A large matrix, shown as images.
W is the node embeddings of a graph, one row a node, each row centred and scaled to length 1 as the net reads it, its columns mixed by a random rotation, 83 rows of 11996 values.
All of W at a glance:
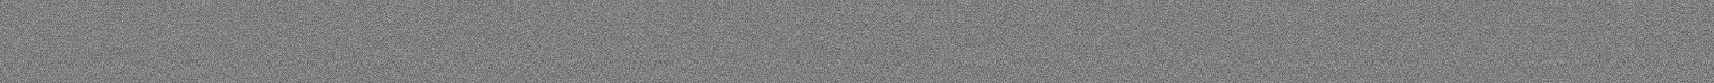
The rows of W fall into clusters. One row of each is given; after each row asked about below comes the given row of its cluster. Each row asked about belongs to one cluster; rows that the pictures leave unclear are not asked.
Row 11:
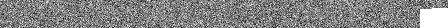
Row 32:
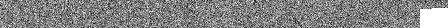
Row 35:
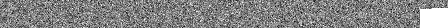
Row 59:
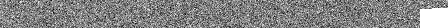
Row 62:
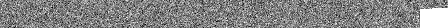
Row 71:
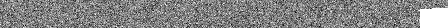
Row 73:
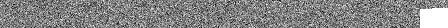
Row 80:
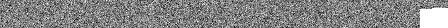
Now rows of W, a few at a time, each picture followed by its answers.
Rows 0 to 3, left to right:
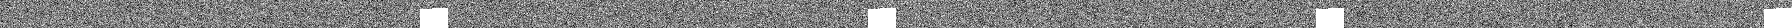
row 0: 80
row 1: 73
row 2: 80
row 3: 62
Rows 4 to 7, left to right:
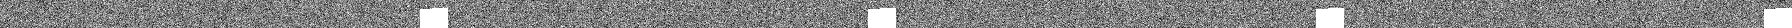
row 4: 73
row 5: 71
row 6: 80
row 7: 32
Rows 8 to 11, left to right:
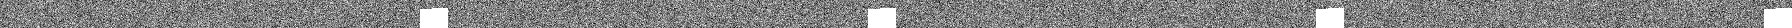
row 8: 11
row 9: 80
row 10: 73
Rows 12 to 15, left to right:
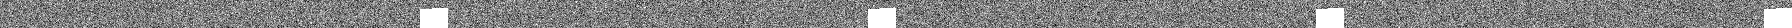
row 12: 35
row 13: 32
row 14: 35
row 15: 59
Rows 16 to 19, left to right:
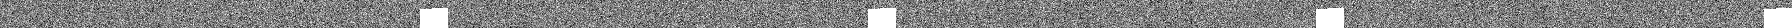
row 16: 35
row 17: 73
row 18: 32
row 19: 80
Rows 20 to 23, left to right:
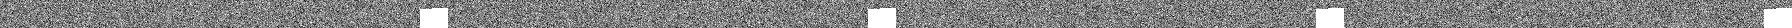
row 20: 35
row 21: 35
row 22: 80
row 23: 71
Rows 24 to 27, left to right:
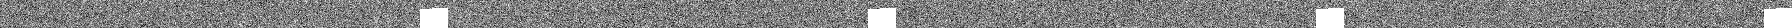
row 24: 62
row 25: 59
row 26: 62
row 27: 71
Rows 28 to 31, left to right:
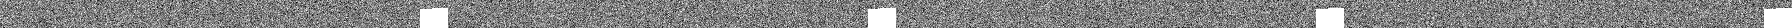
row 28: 59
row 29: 73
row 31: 35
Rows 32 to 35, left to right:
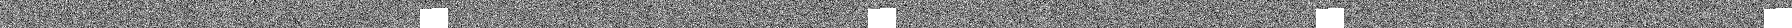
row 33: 80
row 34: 80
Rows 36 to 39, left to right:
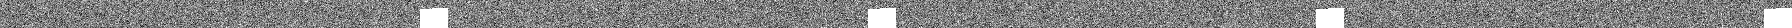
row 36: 62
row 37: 59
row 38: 71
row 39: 59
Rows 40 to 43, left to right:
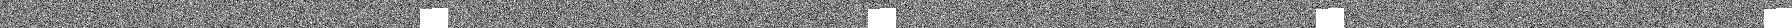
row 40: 35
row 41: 32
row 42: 80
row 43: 71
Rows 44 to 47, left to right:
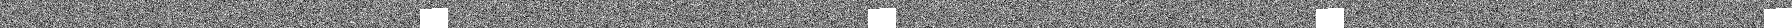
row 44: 35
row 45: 11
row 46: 11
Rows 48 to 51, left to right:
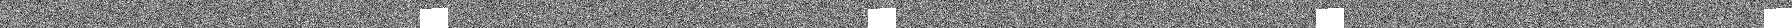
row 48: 32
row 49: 73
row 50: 35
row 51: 62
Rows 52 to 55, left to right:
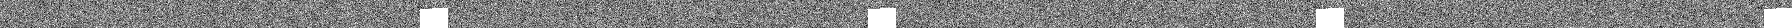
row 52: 73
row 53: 80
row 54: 73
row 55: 62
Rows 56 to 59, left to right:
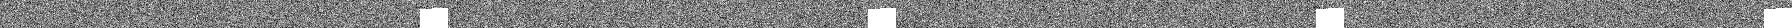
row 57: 11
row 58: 73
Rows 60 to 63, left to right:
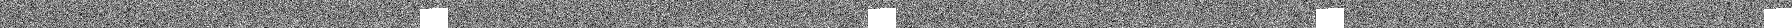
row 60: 62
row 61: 62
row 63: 62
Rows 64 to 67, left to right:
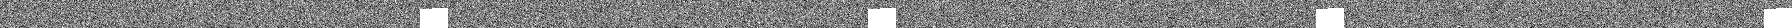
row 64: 35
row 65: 35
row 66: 11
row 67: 71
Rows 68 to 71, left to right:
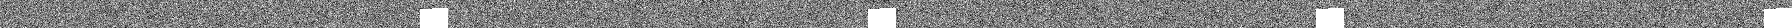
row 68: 71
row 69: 32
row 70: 80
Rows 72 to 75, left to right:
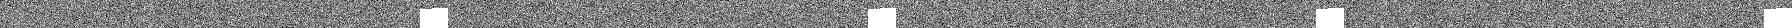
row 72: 80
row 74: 59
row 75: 11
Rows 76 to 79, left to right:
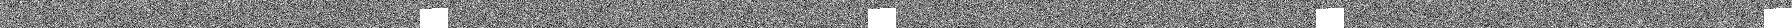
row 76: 59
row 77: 35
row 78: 73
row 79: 62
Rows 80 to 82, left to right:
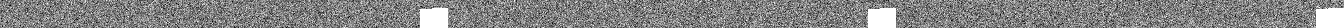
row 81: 32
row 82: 62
